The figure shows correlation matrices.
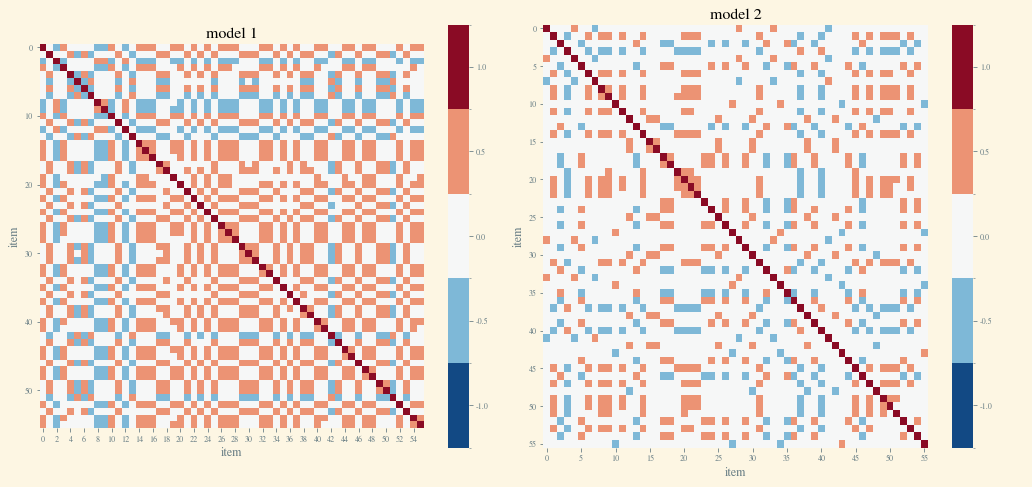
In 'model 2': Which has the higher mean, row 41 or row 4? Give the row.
4
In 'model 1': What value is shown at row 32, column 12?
-0.5
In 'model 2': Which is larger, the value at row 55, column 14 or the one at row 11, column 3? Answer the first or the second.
the first
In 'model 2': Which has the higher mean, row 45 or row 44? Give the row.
45
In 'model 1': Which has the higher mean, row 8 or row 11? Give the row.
11
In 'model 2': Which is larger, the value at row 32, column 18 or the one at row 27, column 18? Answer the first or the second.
the second
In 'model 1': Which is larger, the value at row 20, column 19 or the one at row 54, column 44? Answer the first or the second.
the second
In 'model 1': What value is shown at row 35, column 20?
0.5
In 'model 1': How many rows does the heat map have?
56
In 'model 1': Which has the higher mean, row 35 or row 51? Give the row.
35
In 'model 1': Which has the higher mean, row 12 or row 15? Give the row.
15
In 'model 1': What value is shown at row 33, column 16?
0.5
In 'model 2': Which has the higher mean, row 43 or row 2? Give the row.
43
